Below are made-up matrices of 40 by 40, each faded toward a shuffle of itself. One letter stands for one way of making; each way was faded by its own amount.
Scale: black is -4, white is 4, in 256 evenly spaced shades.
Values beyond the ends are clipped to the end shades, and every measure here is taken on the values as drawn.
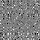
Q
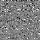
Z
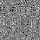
Q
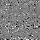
Z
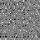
Q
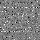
Z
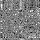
Q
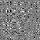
Q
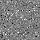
Z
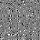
Q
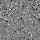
Z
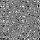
Q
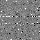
Z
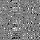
Q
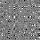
Q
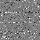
Z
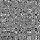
Q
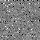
Z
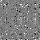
Q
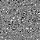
Z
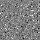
Z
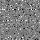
Z
